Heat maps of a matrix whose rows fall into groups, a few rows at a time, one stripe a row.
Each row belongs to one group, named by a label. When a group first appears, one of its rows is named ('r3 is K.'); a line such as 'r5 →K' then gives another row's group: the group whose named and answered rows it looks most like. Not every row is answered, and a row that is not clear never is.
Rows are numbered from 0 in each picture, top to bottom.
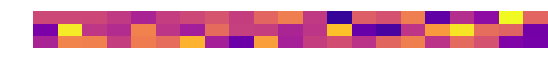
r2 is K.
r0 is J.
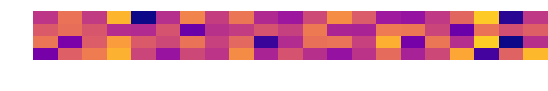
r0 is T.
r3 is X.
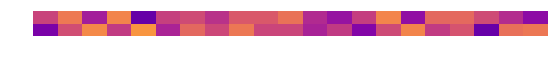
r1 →X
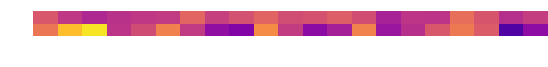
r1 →K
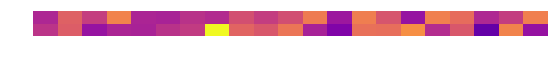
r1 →J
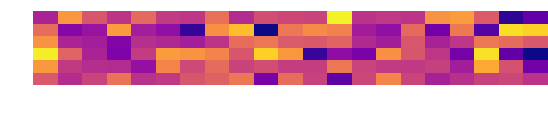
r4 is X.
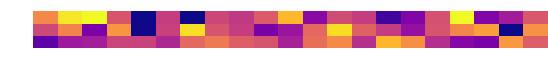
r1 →T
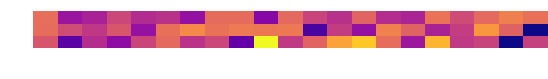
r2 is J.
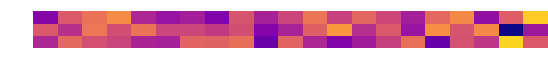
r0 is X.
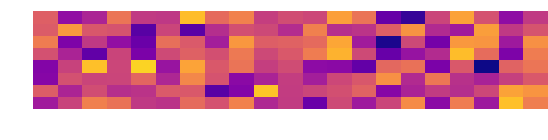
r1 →T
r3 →T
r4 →X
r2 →T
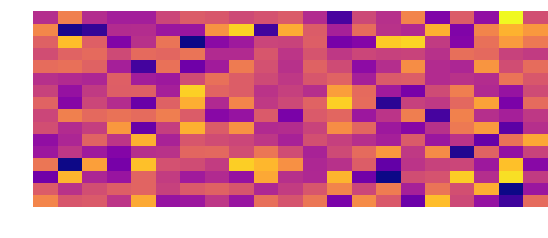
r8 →K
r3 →K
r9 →T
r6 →T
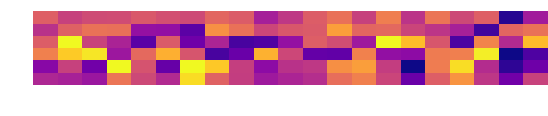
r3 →K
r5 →T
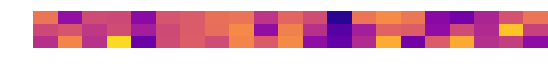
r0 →J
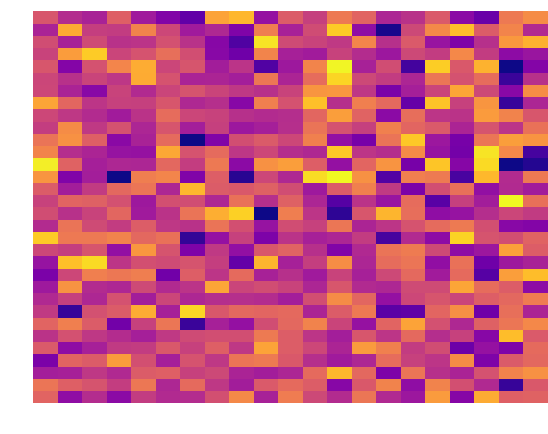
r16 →J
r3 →K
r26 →J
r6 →T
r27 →J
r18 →K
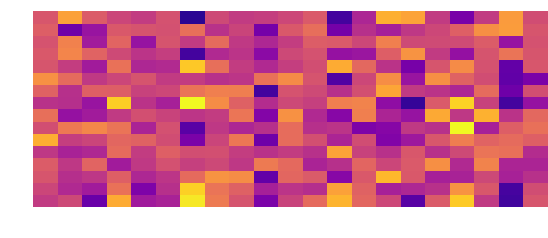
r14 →T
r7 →T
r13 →J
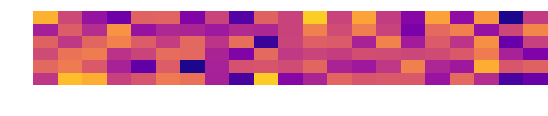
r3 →K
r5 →K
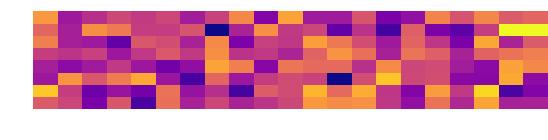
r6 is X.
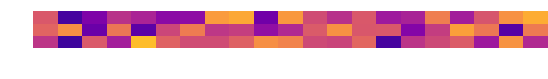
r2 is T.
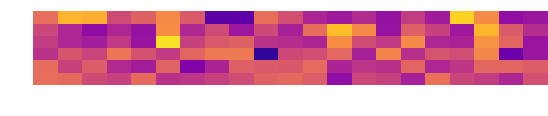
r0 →K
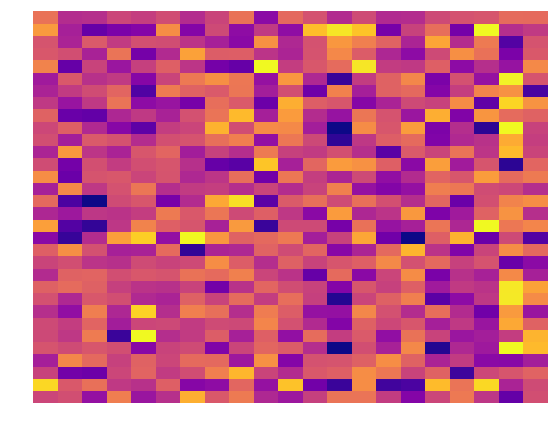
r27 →J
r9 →J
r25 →J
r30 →K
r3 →T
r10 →J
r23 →J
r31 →T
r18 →T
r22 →J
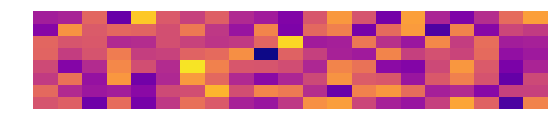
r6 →J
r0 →X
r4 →T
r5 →T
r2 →K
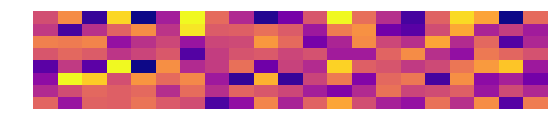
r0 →T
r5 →K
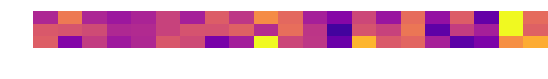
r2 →J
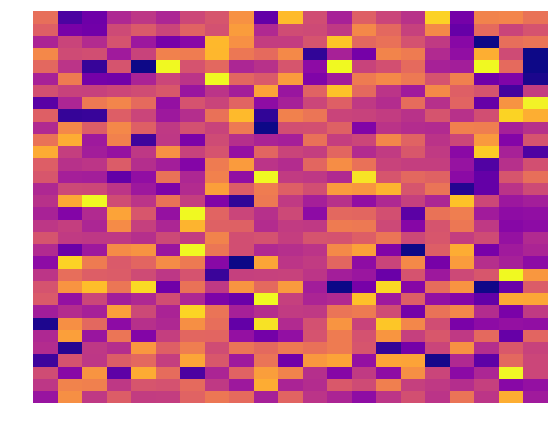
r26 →T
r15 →K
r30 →K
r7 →X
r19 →T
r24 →T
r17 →T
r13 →J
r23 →J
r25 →K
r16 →T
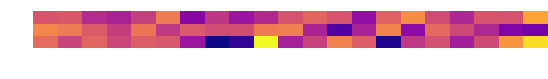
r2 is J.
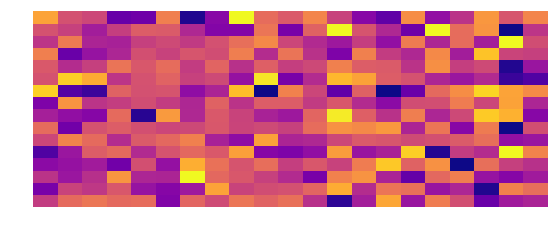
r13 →T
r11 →X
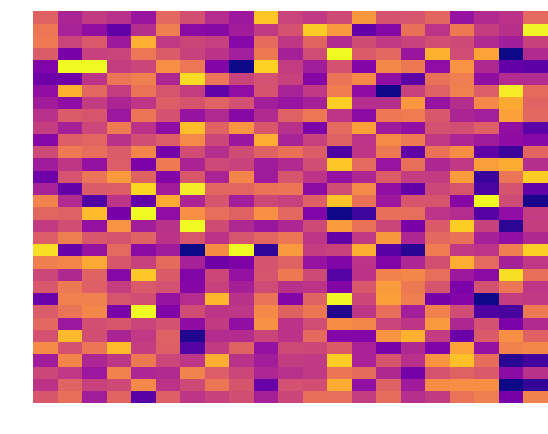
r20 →K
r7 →X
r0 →J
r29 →T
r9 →T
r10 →K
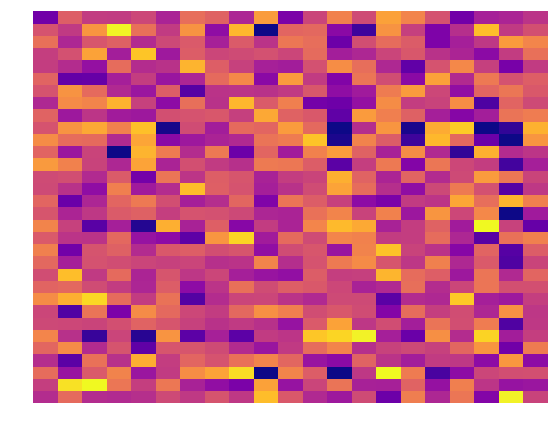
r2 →J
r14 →T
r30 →K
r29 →J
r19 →J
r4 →T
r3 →X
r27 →T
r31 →J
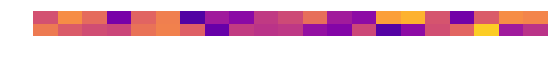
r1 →K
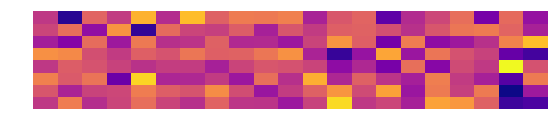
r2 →X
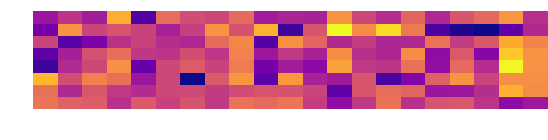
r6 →J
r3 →X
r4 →X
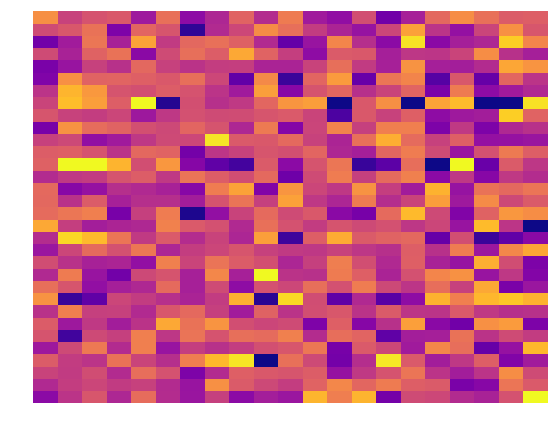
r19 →X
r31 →X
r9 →K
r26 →T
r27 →X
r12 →K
